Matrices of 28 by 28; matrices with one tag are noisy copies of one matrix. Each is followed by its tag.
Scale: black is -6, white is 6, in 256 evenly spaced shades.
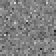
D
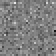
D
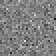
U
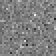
U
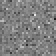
U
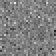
D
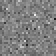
U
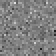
D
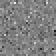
D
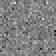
D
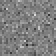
U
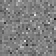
U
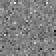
D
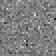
U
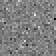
U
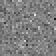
U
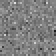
D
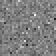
U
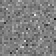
U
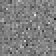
U
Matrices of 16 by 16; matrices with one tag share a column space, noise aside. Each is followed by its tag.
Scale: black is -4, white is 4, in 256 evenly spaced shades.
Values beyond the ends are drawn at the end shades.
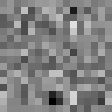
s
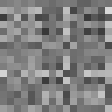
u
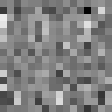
s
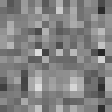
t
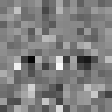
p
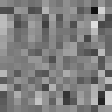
s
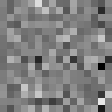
p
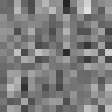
t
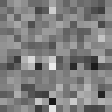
p
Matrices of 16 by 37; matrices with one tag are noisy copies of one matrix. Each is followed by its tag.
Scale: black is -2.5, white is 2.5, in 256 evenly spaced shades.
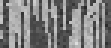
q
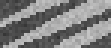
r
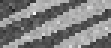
r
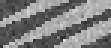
r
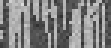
q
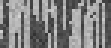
q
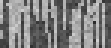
q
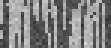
q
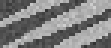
r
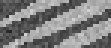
r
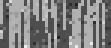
q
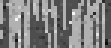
q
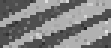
r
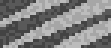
r
